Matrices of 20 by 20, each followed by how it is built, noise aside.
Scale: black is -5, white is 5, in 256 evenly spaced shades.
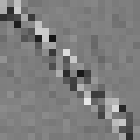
banded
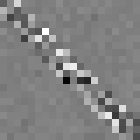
banded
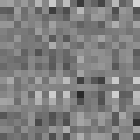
low rank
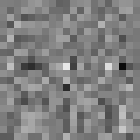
low rank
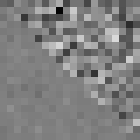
upper triangular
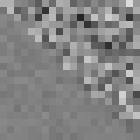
upper triangular
